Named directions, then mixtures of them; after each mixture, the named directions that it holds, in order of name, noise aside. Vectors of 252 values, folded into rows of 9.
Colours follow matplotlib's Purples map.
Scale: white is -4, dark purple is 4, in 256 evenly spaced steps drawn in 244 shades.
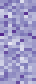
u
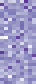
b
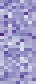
u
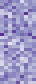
u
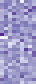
b, u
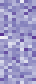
b, u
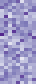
u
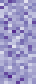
b, u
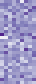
b, u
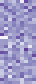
b, u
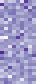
b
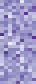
u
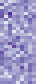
b, u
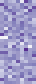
b, u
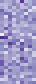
b, u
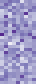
u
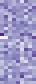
b, u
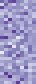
b, u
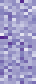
b, u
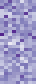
u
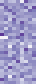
b, u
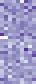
b, u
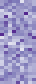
u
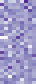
b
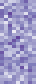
b, u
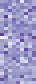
b, u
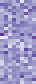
b, u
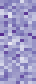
u
